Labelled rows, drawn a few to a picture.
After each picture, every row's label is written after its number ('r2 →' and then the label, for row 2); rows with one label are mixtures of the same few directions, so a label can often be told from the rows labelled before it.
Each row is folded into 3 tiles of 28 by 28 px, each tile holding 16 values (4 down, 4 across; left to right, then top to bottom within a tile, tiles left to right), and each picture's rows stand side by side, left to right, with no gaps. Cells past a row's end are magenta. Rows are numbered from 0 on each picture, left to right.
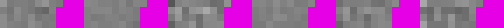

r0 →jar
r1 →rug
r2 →jar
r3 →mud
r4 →jar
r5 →jar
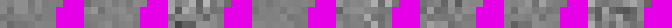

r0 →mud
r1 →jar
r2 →mud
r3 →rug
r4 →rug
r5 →mud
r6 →mud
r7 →jar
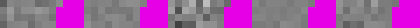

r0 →jar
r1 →jar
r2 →mud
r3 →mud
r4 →mud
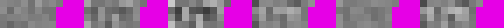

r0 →mud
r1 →jar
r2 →jar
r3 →jar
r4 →jar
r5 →jar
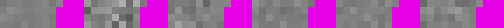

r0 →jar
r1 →rug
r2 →mud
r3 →jar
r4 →rug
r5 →jar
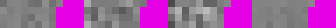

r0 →rug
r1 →jar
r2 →jar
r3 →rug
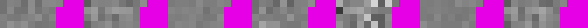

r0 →mud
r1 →jar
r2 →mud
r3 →mud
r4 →rug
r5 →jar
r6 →jar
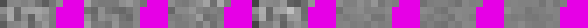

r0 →jar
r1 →jar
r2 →rug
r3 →jar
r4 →rug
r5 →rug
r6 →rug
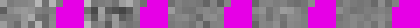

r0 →rug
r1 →jar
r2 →rug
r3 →jar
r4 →rug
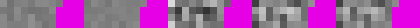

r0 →jar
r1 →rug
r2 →jar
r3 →jar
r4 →jar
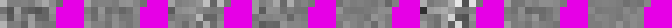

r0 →jar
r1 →jar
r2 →rug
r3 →mud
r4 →rug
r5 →rug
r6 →jar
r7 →rug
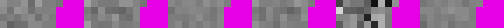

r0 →mud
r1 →jar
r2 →rug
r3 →jar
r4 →rug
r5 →jar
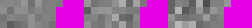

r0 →mud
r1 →rug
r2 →mud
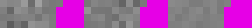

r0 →mud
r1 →rug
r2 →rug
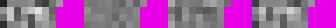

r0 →jar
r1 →rug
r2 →jar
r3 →jar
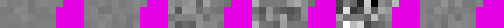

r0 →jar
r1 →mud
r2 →mud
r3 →jar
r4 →mud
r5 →mud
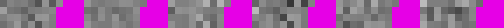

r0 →rug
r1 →jar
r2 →rug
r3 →rug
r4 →mud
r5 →jar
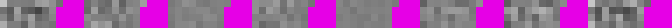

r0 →jar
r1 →mud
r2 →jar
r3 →mud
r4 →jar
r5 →jar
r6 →jar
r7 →jar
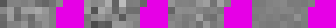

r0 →jar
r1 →mud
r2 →rug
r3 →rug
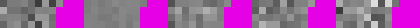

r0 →rug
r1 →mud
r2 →jar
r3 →mud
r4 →rug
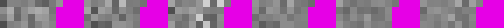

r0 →jar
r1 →mud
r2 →rug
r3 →mud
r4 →jar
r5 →rug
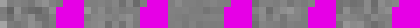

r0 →jar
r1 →rug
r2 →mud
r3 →jar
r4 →mud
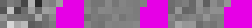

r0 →mud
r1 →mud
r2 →mud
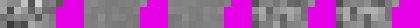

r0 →mud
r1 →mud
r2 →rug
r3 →jar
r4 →jar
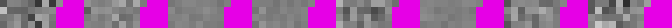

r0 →rug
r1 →rug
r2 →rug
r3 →mud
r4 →jar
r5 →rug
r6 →jar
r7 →mud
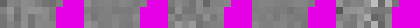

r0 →jar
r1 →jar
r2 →mud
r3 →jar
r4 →rug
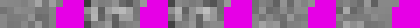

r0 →rug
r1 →jar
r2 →jar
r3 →mud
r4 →mud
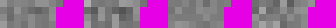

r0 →jar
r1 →jar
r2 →mud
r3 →mud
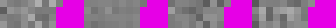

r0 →rug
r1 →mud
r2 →rug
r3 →jar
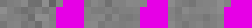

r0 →rug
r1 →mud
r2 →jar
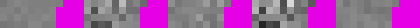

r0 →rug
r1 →mud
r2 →rug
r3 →mud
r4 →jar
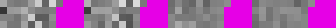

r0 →rug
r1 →rug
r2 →mud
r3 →jar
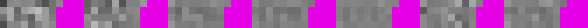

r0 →jar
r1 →mud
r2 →jar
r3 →jar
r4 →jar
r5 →rug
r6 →jar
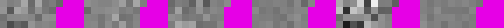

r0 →mud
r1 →rug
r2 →mud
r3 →rug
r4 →mud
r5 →jar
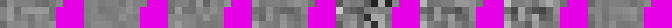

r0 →jar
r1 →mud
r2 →mud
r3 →jar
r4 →rug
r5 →jar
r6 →jar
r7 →jar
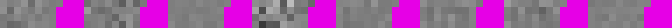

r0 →mud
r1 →rug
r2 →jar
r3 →mud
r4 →mud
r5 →jar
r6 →jar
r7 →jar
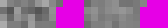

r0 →jar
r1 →jar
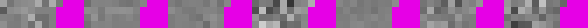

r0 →rug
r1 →jar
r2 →rug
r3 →mud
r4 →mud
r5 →mud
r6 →mud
